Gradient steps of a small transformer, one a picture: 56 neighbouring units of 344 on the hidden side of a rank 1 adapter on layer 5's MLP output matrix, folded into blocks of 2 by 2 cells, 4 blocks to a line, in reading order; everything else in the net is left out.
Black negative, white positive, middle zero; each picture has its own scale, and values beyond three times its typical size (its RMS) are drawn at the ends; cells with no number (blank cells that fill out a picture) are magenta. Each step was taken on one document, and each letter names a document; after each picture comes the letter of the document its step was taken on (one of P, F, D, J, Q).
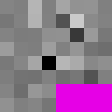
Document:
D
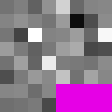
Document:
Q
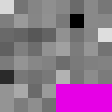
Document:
Q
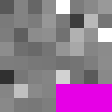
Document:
Q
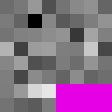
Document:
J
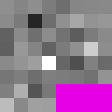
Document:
D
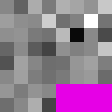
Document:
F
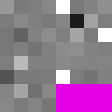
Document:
Q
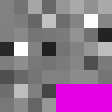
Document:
F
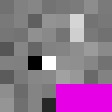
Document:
D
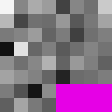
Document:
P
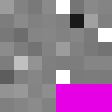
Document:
Q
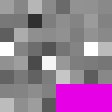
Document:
D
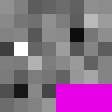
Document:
F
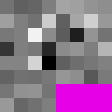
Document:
F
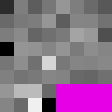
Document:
P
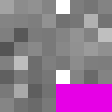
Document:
Q
